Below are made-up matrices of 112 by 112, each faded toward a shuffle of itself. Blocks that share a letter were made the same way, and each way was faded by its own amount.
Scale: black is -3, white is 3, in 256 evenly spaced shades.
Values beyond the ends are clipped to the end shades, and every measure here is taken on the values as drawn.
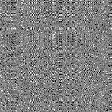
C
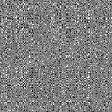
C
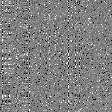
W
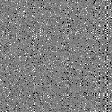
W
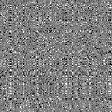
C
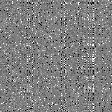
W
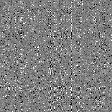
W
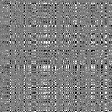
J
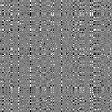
J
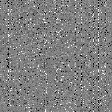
W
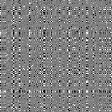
J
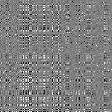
J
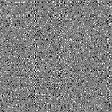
W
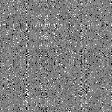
W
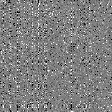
W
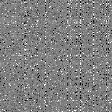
W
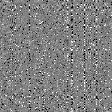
W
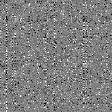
W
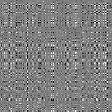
J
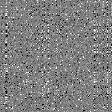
W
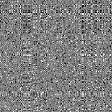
C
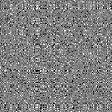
C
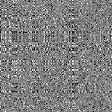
C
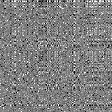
C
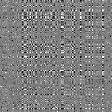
J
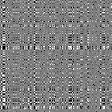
J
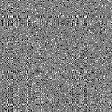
C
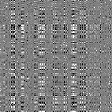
J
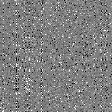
W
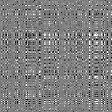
J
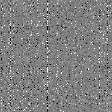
W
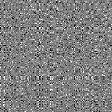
C
